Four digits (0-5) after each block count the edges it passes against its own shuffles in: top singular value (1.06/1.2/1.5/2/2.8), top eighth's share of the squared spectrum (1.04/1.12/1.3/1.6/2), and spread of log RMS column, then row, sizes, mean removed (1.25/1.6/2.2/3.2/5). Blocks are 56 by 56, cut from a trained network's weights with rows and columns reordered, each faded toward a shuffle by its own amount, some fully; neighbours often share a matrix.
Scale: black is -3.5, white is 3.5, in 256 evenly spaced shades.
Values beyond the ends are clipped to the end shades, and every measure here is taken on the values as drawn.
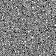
1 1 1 0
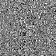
2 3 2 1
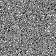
1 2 0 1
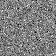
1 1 0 0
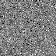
2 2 0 0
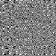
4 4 1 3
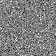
0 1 0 0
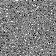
0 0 0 0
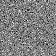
2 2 0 0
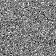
1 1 0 0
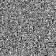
2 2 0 0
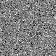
0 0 0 0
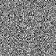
3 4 2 1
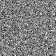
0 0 0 0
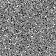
1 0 0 0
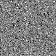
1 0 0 0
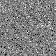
1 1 0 0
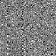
3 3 2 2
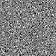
3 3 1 1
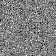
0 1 0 0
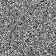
1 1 0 0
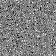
1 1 0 0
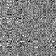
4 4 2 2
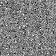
2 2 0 0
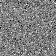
0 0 0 0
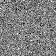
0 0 0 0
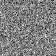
0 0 0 0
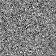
2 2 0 0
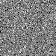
2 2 0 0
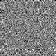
3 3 1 1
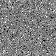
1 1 0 0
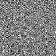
3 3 1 2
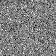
1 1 0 0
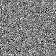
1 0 0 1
